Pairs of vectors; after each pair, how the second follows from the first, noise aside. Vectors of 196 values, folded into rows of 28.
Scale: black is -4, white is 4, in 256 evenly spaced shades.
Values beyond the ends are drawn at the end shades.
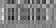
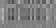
shrunk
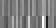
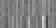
shrunk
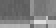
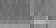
shrunk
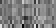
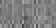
shrunk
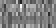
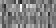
copied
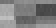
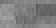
shrunk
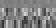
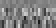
copied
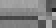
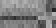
copied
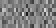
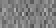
shrunk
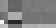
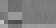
shrunk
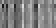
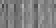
shrunk
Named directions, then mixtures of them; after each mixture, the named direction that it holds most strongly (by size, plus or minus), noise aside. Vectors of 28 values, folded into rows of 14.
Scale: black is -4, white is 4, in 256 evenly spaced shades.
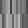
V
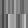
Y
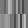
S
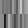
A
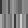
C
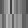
V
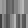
S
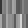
C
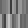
V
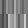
Y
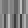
A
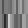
A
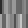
C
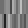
A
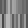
V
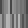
V
